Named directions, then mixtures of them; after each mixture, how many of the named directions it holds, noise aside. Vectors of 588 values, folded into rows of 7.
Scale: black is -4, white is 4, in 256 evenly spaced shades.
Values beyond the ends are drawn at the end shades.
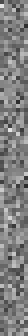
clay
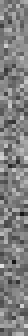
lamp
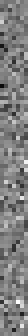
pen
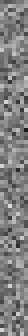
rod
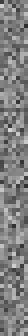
one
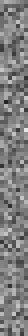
one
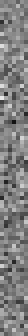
two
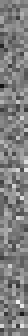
three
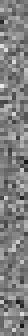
one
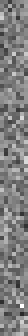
three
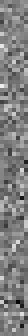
one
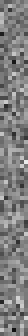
two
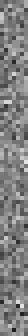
three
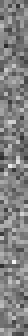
one
